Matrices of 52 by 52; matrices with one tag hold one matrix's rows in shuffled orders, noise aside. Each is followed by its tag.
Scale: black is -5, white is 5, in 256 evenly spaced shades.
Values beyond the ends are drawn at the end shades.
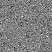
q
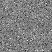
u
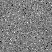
u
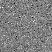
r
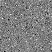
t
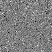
t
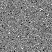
q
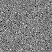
t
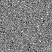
q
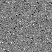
r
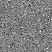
q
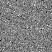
u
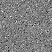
t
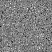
u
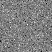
u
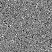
t
